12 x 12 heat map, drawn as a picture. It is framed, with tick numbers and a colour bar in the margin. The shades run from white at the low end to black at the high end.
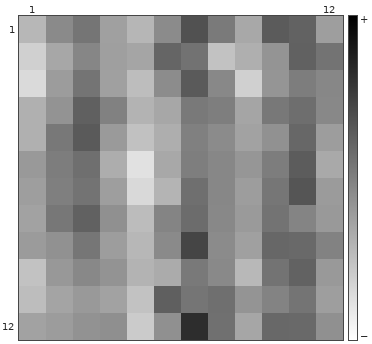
Seam: none. Stripes: upright, repeating 3 times. Calmest part: bottom left. Grain: streaks running down.
